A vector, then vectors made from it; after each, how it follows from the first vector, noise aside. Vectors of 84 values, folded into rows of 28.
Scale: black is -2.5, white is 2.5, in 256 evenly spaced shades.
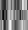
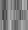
shrunk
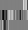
partly zeroed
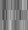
shrunk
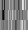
partly zeroed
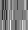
partly zeroed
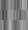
shrunk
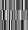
sign-scrambled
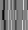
partly zeroed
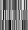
sign-scrambled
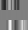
partly zeroed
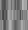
shrunk
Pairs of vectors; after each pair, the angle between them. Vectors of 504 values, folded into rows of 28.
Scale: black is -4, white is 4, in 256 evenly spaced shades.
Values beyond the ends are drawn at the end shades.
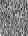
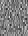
partly opposed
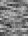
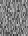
orthogonal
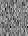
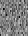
orthogonal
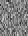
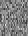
partly aligned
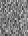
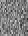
nearly opposite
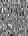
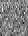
partly aligned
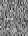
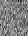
partly aligned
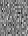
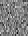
partly aligned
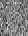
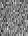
nearly parallel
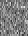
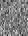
orthogonal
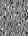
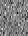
nearly parallel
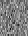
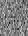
orthogonal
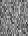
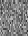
orthogonal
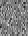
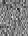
partly aligned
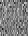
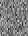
partly aligned
